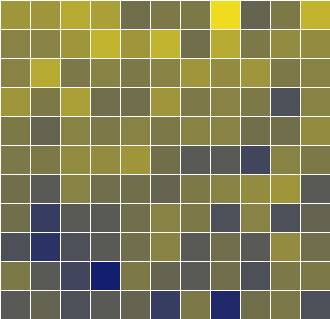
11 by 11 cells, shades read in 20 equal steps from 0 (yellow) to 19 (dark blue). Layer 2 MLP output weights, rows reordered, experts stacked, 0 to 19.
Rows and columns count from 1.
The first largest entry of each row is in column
9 7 3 10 2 9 2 2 2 4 8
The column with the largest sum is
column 2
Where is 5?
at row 1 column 3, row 2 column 8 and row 3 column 2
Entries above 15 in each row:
0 0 0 0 0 0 0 1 1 1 2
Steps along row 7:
up down up same up down down down down up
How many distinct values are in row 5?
5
